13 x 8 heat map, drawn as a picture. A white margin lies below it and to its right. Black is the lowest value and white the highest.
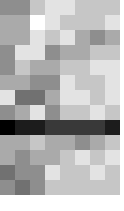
Ninth with the lowest average: middle left. Odd lines: row 9. Grain: streaks across. Average level on the scale: 70%.
